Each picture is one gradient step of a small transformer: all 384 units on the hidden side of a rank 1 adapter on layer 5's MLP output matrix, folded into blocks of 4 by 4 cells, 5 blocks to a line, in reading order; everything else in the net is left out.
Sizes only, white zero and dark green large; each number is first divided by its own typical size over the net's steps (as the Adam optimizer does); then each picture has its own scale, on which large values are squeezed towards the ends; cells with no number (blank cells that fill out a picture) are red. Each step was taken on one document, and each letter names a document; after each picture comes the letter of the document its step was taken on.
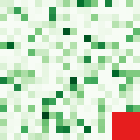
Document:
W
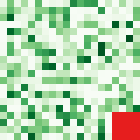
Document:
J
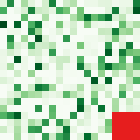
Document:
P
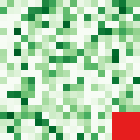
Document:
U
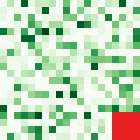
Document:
J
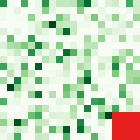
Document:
W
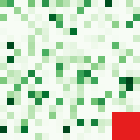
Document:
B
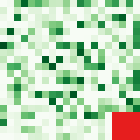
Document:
J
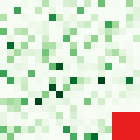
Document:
B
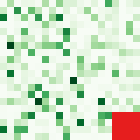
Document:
B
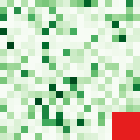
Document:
B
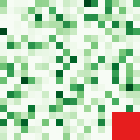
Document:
W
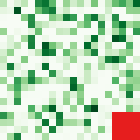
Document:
U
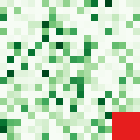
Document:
B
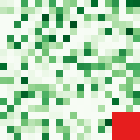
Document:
P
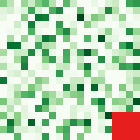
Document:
P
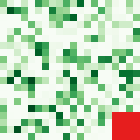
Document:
U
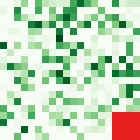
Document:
J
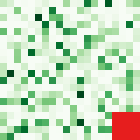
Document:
B
